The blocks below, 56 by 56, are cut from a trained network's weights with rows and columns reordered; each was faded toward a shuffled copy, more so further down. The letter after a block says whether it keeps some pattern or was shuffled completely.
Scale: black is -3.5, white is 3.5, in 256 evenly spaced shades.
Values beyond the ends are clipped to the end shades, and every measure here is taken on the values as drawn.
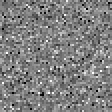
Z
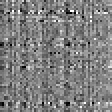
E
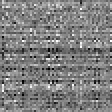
E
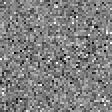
Z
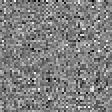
E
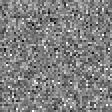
Z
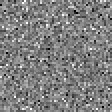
Z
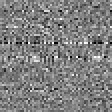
E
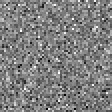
Z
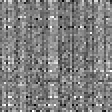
E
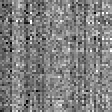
E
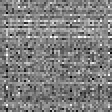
E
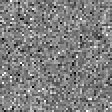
Z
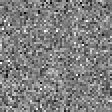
Z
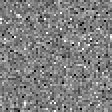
Z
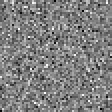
Z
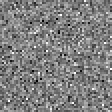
Z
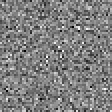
E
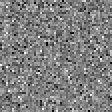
Z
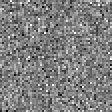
Z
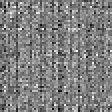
E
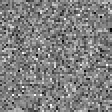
Z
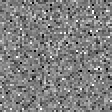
Z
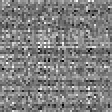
E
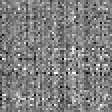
E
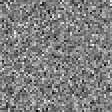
Z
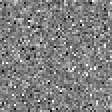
Z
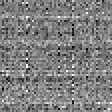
E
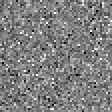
Z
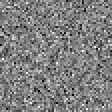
Z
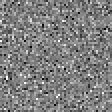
Z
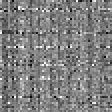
E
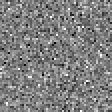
Z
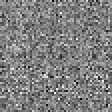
E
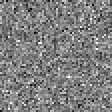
Z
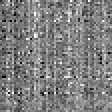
E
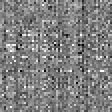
E
